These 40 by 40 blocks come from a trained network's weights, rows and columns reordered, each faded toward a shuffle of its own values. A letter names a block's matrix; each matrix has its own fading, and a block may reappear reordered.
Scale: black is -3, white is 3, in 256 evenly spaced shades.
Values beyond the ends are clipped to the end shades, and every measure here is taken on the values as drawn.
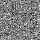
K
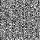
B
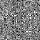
B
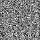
B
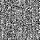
B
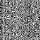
B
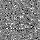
K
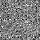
B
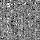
B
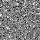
K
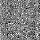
B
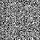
B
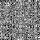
B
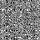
B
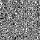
B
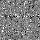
K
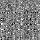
B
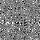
K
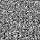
B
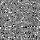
K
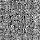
B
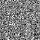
B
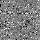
K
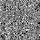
B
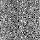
B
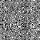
B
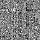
B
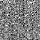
B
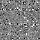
K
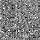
B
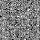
B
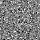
K
